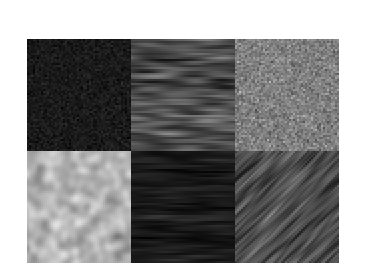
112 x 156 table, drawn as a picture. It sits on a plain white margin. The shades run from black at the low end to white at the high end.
The table splits into 2 rows of 3 panels. Panel 1,1: very low, fine-grained, faint in contrast. Panel 1,2: low, streaked across. Panel 1,3: middling, fine-grained. Panel 2,1: high, blotchy. Panel 2,2: very low, streaked across, faint in contrast. Panel 2,3: low, slanting up to the right.
